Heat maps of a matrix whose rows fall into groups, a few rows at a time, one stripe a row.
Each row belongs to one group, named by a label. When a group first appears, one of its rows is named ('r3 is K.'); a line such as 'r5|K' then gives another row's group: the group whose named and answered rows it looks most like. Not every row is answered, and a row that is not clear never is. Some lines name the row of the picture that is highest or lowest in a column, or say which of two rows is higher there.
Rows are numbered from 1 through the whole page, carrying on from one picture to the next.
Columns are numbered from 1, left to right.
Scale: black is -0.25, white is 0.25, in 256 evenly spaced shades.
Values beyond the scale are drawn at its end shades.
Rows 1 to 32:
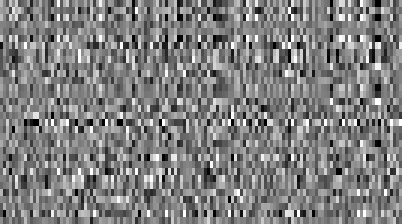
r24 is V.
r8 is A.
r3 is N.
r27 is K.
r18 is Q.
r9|A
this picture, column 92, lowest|7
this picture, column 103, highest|18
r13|N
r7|K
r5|A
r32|A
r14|N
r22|V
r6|N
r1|N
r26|K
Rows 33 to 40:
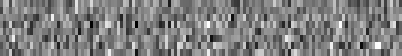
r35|Q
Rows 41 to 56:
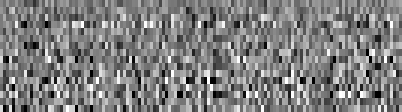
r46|N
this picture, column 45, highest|44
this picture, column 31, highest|53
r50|N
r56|K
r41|Q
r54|N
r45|V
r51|A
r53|V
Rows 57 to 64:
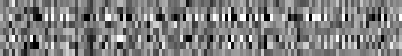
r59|Q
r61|K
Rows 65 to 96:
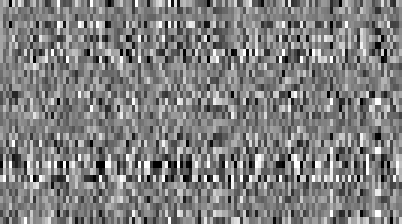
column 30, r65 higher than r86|No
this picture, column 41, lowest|72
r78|A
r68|A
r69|N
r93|V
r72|Q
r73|V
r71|N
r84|N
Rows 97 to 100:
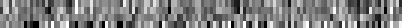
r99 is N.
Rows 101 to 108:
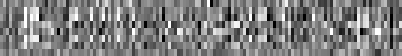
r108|N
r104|K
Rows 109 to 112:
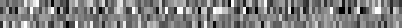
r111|V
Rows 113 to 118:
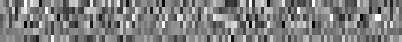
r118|Q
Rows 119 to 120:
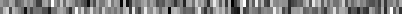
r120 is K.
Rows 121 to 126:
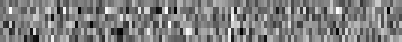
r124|K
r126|Q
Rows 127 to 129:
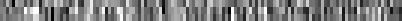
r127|V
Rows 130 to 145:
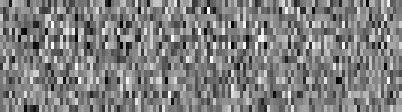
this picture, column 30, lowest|136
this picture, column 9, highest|143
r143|K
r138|V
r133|Q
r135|A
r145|Q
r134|K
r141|A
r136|Q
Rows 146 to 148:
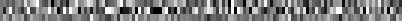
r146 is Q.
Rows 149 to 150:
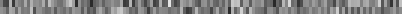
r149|K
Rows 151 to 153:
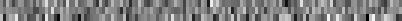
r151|V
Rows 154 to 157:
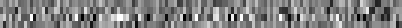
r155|A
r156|V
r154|N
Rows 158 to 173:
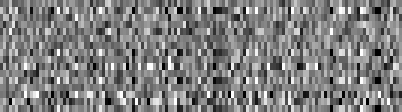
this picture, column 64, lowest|162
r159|N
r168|Q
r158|A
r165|N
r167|K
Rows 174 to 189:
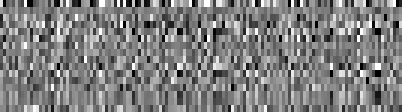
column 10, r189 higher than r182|Yes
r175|N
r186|Q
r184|N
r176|K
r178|N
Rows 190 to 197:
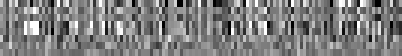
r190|N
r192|N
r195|K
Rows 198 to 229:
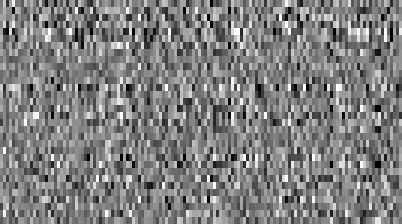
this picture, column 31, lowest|202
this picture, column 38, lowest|224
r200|V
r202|K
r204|V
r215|K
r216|N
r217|V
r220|Q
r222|Q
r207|V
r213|N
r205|N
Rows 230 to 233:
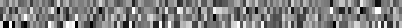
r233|K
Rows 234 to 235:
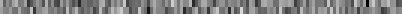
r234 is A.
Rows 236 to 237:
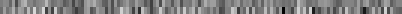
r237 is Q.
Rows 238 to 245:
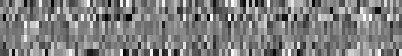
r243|K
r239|N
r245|K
